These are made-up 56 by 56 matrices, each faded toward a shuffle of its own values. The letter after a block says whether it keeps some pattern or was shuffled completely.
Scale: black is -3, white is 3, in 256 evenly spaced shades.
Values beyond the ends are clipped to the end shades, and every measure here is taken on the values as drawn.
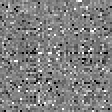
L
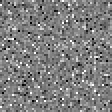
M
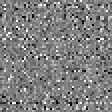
L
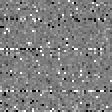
L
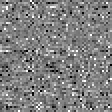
L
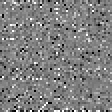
L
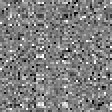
L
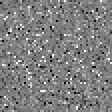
M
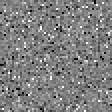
M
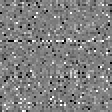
L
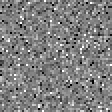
M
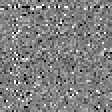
L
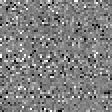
L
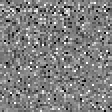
L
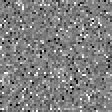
M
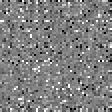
L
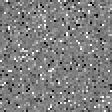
M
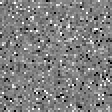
M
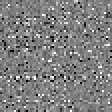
L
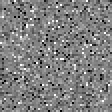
M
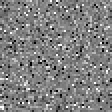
M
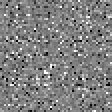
L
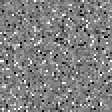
M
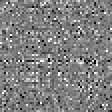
L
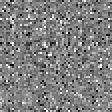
L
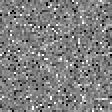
M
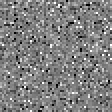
M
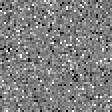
M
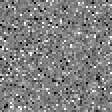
M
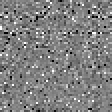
L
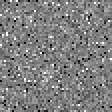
M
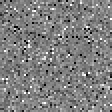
M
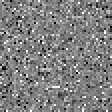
M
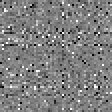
L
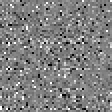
L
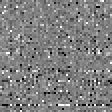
L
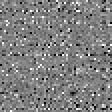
L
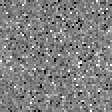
M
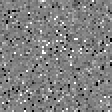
M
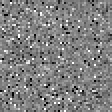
M
